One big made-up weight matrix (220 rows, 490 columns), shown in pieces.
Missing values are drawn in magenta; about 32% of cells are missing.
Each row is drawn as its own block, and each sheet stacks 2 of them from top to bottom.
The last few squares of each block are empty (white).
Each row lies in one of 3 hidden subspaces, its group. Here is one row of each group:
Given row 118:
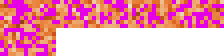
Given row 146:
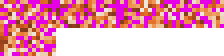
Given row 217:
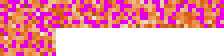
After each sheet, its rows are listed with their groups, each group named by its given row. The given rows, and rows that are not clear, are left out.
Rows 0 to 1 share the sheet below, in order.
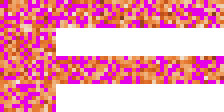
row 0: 146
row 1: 118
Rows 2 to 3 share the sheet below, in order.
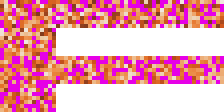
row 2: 217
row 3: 118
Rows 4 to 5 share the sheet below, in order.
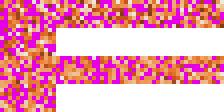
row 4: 118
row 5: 118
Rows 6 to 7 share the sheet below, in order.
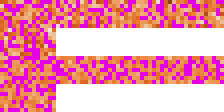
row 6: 217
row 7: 217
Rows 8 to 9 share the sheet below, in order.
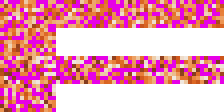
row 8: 118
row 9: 118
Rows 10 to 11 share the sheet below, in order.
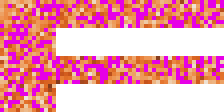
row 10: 217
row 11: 217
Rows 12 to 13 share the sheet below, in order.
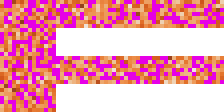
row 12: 118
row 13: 146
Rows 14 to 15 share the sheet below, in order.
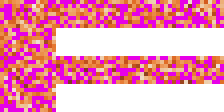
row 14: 146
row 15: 146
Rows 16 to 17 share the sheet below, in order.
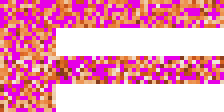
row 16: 118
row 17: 217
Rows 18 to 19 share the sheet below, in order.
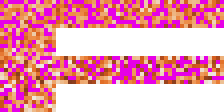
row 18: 146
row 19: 146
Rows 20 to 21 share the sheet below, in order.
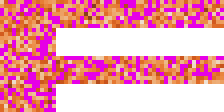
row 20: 146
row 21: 217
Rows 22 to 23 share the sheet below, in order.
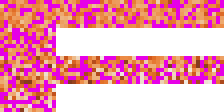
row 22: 217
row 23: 146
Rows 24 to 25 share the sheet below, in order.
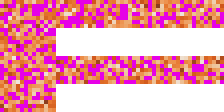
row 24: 118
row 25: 118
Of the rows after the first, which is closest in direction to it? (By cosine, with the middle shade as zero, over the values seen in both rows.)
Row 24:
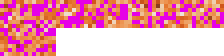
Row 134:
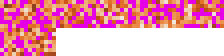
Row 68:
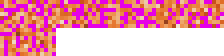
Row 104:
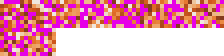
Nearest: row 104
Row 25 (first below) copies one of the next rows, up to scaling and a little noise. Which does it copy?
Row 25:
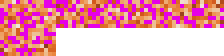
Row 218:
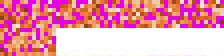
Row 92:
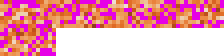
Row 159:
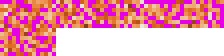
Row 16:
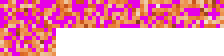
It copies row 218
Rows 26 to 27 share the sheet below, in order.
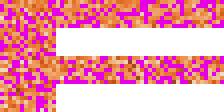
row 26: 118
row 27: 118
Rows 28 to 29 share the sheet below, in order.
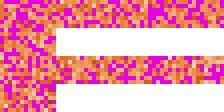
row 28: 146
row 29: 217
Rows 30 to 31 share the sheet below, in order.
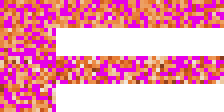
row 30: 217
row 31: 217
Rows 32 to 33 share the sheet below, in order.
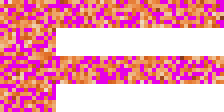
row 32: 146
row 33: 118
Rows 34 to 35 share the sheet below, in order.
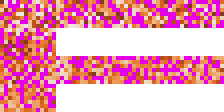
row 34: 146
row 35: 217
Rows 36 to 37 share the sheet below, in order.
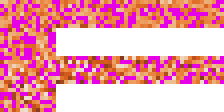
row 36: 217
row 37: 217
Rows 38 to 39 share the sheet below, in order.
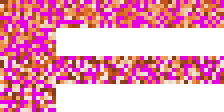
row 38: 217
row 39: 217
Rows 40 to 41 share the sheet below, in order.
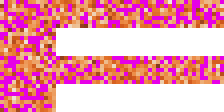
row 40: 217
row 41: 146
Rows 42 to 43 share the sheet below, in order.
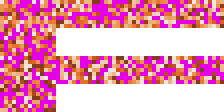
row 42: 118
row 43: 146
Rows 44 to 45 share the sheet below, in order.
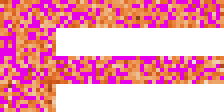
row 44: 217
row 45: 217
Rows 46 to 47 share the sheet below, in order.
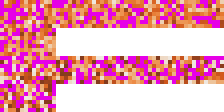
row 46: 118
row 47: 217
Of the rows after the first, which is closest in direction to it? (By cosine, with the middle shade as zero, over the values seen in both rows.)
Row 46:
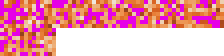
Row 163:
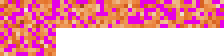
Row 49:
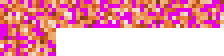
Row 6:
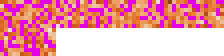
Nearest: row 163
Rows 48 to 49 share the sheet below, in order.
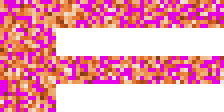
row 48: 118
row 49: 118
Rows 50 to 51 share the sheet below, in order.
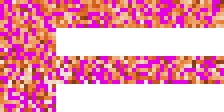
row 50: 118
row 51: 217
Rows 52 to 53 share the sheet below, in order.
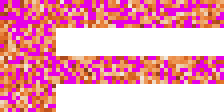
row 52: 118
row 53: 146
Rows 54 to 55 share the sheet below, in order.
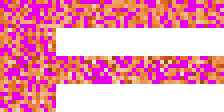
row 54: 217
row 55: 146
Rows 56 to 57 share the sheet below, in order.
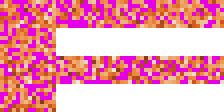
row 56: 118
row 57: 146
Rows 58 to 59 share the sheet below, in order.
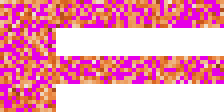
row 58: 217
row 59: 146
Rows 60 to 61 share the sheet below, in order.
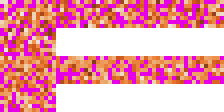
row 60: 217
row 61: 146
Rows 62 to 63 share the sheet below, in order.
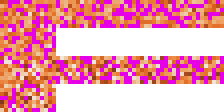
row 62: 217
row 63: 146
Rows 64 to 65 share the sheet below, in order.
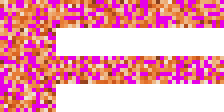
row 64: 217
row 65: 217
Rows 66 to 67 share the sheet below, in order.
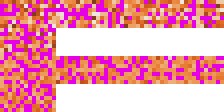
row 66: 217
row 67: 217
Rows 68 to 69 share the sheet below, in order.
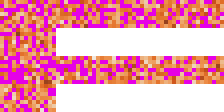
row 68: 118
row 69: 118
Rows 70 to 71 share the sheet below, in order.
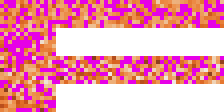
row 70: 118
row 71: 118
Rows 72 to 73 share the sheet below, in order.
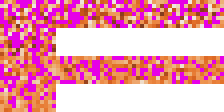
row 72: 146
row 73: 118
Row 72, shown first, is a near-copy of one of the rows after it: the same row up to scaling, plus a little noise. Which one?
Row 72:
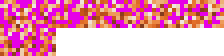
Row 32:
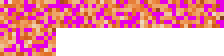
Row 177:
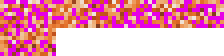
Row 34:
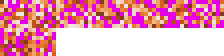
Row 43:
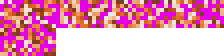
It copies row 177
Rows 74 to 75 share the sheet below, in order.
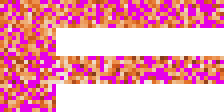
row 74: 217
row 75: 217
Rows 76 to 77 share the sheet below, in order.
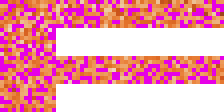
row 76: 217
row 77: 146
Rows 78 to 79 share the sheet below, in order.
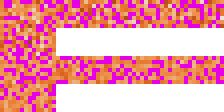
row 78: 146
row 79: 217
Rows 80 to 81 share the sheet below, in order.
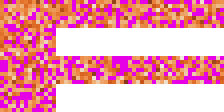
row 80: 146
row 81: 217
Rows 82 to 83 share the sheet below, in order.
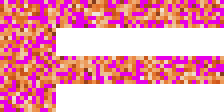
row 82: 217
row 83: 146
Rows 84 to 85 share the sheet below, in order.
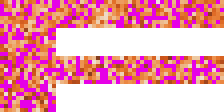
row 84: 118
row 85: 217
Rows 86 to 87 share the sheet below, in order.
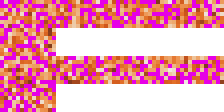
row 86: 217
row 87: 146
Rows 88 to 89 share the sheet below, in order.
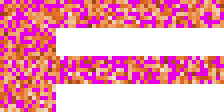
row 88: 118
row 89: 146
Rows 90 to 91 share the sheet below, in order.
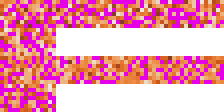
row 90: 146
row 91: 217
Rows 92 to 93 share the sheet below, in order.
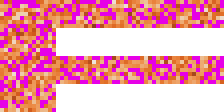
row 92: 118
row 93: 146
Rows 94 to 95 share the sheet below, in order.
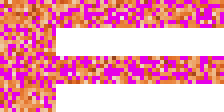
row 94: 146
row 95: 146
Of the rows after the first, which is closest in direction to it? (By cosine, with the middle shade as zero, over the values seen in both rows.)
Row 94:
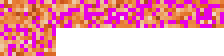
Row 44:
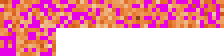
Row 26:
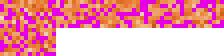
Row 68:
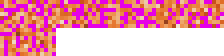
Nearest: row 26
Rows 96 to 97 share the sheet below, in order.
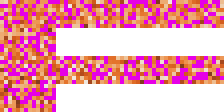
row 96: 217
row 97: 118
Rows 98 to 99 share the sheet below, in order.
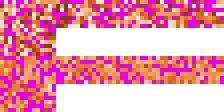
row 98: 217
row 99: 217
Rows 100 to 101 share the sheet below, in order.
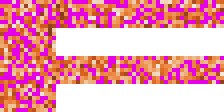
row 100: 217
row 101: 146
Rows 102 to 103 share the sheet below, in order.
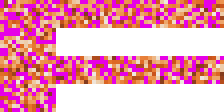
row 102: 146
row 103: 118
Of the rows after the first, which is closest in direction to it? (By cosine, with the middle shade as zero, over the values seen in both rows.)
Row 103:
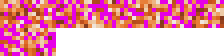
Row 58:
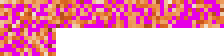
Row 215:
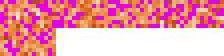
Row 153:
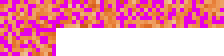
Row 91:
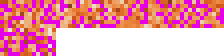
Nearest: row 153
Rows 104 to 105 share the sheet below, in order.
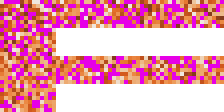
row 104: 118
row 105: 146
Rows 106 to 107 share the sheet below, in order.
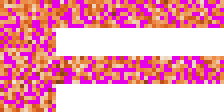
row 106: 146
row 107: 217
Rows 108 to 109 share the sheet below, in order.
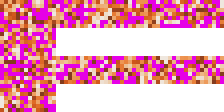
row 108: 118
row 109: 146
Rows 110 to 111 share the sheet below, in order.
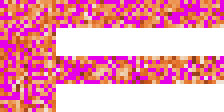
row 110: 146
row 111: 118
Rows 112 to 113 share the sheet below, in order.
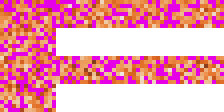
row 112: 146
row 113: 146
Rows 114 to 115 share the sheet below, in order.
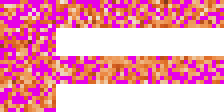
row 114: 146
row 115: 217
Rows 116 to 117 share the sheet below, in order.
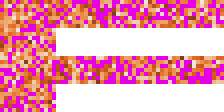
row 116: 146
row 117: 217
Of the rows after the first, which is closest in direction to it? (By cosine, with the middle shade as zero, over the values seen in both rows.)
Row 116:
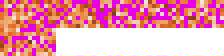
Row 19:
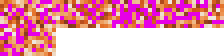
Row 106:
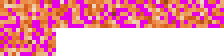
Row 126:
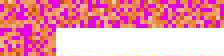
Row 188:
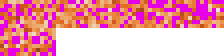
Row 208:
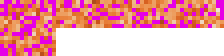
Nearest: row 106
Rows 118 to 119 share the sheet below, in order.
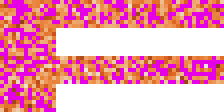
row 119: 146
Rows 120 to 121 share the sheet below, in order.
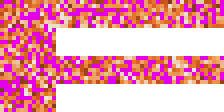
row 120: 217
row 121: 146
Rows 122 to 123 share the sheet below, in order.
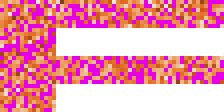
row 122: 146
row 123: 118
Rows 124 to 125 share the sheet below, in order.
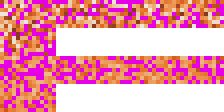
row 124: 118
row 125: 118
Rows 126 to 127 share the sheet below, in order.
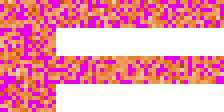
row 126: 146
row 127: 118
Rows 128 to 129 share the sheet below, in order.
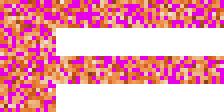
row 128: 146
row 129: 217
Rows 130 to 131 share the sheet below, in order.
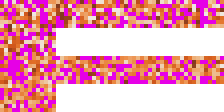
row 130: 217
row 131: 217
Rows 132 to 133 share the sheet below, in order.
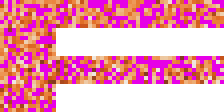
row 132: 217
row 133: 217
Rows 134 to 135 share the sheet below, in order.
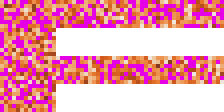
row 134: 146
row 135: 146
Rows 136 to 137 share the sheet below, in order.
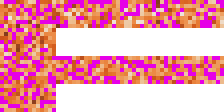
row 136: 118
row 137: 118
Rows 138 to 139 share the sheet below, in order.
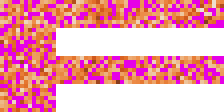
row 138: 118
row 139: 146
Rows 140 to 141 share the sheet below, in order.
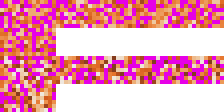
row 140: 118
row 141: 146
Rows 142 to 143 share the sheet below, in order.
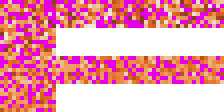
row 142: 118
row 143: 146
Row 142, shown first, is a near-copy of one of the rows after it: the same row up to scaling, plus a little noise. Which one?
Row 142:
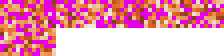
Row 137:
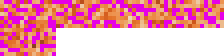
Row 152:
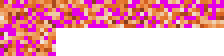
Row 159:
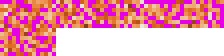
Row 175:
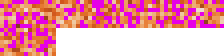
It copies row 152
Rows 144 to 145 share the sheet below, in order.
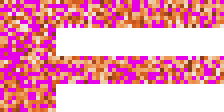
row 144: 146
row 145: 146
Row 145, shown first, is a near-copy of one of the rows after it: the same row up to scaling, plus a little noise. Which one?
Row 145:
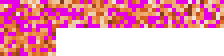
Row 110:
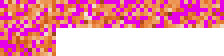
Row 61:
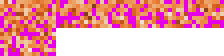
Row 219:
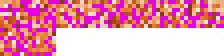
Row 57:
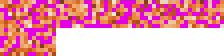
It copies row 219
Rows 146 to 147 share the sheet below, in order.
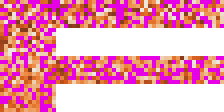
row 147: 217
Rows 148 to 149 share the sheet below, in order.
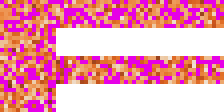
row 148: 146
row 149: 217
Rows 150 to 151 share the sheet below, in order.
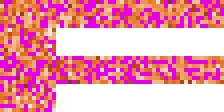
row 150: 217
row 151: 146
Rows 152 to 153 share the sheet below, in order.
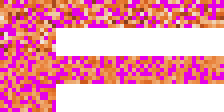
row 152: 118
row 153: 217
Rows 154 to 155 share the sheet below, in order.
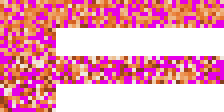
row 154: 217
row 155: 118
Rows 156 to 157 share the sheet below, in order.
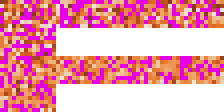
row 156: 217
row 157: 118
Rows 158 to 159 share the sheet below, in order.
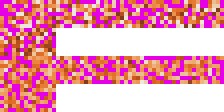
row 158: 146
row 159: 118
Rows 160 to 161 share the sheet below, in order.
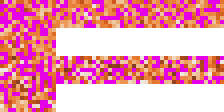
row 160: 146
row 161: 118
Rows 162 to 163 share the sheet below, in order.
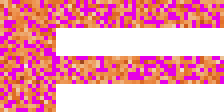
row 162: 217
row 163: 118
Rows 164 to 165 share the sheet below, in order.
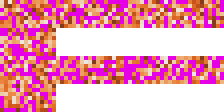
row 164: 146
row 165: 146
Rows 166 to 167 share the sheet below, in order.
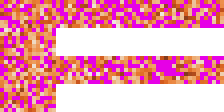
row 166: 146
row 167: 146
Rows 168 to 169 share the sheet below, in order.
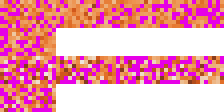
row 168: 146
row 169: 118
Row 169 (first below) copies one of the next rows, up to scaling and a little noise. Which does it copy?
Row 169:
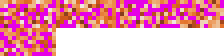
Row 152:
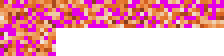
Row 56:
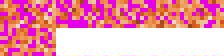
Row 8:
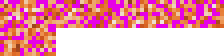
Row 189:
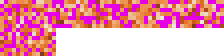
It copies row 56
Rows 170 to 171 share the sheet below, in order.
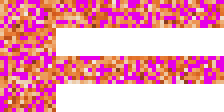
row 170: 118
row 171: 146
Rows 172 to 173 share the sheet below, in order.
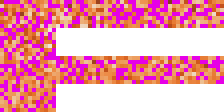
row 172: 217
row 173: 146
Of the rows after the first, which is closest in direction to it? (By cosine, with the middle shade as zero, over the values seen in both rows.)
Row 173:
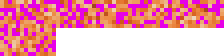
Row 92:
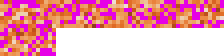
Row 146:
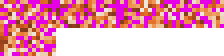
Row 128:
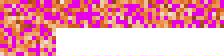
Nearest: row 92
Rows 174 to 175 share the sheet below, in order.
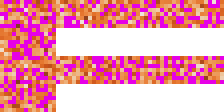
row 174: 118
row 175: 118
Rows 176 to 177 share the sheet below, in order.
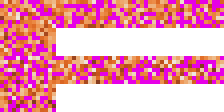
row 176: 118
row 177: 146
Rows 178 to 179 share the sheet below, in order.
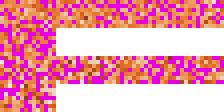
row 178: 118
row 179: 217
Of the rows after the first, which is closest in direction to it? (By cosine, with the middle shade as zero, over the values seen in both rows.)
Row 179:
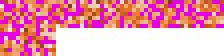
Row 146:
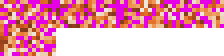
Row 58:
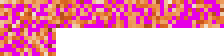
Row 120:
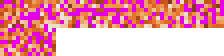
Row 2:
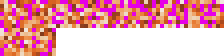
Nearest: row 120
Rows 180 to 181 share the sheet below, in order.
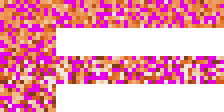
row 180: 146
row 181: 217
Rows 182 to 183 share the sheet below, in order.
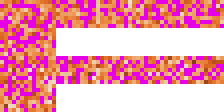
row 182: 118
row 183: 217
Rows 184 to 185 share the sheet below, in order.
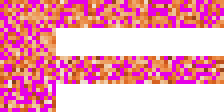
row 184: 146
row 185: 217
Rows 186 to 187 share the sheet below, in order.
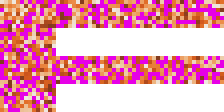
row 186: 217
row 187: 217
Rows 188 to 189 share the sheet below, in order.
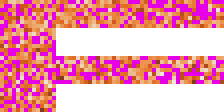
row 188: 118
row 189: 118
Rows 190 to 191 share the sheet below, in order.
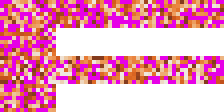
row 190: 217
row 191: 217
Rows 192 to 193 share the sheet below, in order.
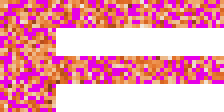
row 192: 118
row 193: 217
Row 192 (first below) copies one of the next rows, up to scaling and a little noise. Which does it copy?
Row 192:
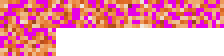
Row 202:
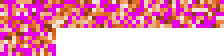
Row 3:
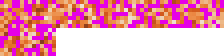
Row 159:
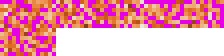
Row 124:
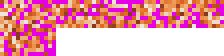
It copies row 159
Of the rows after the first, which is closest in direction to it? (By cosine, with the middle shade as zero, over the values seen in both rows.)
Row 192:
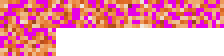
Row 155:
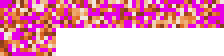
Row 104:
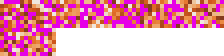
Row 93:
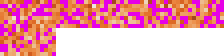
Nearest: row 93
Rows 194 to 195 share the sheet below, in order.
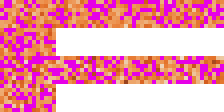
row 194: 217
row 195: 217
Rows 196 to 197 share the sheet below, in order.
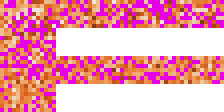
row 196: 118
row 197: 146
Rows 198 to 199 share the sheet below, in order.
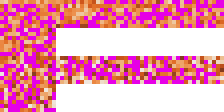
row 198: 217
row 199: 118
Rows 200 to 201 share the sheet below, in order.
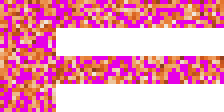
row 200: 146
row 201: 217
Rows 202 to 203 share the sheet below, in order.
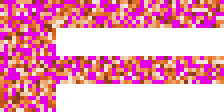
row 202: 118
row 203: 146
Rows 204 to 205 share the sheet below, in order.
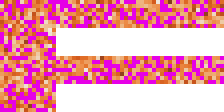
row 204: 217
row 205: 146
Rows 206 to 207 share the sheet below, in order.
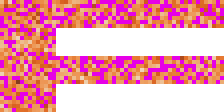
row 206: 146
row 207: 118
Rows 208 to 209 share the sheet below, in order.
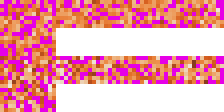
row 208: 118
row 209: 217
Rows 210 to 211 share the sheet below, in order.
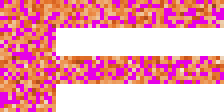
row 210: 118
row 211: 118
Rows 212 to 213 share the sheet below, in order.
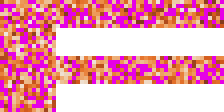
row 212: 118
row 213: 217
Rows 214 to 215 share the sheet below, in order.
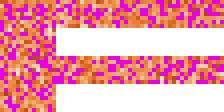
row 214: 217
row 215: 118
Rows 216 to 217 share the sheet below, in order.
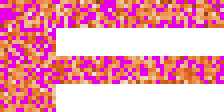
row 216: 217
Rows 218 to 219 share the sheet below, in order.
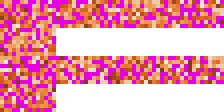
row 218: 118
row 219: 146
